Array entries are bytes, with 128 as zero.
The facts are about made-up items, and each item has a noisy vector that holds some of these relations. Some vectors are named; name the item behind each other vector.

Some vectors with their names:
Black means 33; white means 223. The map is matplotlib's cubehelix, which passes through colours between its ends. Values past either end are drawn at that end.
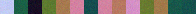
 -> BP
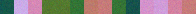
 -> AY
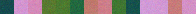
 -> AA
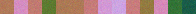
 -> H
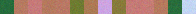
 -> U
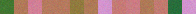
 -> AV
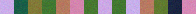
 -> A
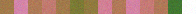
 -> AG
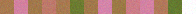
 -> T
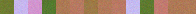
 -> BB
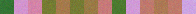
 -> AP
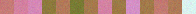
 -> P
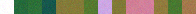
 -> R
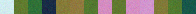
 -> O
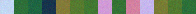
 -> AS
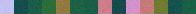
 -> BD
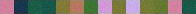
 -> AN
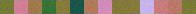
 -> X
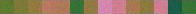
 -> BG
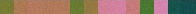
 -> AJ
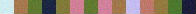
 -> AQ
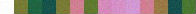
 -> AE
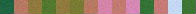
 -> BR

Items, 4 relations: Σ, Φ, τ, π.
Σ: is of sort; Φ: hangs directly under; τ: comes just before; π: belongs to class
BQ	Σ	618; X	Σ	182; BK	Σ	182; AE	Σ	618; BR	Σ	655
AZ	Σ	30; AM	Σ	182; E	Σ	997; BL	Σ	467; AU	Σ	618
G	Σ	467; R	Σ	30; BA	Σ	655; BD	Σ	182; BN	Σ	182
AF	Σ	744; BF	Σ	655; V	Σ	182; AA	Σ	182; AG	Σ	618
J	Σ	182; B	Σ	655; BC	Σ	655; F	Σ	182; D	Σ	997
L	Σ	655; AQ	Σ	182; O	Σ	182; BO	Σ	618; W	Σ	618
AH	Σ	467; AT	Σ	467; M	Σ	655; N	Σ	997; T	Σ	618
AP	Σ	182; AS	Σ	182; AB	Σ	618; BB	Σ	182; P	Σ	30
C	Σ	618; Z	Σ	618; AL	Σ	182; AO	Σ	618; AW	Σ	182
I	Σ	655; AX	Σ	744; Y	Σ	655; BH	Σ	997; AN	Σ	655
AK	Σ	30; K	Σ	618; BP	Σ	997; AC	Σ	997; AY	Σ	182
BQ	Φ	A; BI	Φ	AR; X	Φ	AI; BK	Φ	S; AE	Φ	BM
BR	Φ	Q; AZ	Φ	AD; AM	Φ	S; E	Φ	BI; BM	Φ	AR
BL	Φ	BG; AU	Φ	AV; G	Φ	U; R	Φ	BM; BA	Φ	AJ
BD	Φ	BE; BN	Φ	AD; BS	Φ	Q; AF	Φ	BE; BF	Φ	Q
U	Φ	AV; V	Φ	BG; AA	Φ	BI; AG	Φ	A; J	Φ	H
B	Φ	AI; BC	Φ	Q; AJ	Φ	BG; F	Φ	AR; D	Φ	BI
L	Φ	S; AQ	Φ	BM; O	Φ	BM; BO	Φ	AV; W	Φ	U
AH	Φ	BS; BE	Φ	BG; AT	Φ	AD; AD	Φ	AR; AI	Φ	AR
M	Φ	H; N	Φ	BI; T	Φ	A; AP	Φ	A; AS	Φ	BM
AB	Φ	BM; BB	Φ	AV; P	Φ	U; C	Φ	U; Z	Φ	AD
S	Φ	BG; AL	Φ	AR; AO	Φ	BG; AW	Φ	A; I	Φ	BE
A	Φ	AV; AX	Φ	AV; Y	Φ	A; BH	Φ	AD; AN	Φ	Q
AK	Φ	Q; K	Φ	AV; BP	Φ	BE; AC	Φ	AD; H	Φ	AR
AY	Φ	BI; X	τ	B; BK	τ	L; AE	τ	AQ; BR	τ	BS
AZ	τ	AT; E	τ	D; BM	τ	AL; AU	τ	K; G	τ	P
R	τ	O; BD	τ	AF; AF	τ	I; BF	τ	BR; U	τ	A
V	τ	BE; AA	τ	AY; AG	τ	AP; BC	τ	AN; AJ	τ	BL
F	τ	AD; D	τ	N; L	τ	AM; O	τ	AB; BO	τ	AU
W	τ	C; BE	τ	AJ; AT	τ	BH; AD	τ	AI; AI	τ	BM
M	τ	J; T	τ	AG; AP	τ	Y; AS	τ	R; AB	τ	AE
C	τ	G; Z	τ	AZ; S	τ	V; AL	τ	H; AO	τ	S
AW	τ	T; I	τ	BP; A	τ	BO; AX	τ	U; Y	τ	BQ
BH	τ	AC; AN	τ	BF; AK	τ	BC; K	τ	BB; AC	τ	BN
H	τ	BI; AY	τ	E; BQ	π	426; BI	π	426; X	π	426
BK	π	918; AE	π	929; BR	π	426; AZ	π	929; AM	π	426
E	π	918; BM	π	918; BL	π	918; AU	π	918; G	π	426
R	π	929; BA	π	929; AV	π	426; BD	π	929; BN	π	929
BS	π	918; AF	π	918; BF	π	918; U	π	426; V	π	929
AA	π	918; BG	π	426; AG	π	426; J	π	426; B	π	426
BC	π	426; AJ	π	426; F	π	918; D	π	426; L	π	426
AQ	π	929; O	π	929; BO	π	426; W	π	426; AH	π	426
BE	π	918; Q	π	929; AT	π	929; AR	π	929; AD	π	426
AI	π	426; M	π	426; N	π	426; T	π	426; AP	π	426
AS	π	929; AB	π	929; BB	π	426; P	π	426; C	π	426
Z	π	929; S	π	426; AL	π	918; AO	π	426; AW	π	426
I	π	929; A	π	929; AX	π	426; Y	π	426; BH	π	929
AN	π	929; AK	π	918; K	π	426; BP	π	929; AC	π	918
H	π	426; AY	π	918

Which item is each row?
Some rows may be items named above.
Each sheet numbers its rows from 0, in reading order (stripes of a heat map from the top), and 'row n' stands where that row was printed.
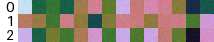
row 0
AR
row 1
AO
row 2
A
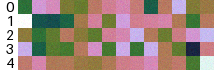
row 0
BM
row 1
AT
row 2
AH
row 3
A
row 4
BO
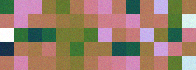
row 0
BM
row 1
BO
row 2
Z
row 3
AF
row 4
BO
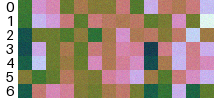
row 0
AP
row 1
AU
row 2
BC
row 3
E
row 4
AC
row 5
AH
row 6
BE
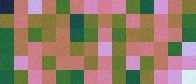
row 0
BS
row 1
AM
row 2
L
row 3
U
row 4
Y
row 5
AK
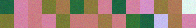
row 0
AW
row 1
BL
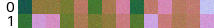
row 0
AX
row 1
AP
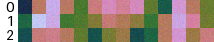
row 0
BS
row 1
AL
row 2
BK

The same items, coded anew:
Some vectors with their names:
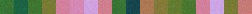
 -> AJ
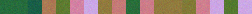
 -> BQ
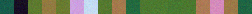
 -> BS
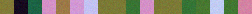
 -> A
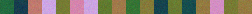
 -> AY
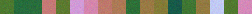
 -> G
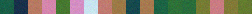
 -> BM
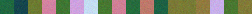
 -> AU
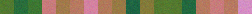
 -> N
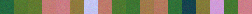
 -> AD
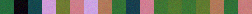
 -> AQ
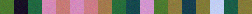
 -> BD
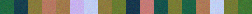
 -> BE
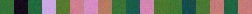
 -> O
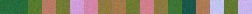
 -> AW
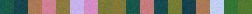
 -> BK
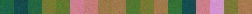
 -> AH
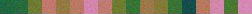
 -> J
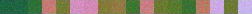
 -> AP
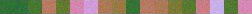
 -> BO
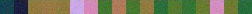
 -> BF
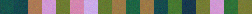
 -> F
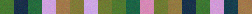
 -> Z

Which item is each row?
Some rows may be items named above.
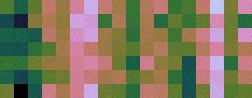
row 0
AV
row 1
BF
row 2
BB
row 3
BR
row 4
AO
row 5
AH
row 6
Q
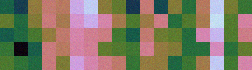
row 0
BE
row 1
U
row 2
AM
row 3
AN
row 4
G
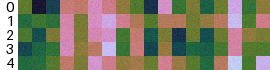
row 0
BP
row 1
P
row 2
E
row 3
AC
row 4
AW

